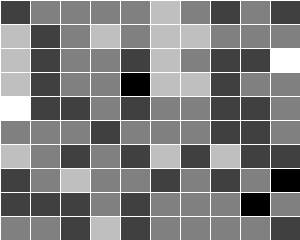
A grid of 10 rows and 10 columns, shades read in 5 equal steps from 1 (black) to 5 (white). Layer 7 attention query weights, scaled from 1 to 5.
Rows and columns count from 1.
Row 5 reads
5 2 2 3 2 3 3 2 2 3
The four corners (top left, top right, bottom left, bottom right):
2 2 3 2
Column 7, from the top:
3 4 3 4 3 3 2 3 3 3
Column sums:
33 25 27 31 23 34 31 25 24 27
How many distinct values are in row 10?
3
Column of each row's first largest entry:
6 1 10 1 1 1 1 3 4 4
